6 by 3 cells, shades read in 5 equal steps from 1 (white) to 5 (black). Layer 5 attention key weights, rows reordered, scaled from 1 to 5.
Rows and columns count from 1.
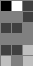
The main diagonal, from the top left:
5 3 3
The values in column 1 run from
2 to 5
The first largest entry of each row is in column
1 3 1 1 1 2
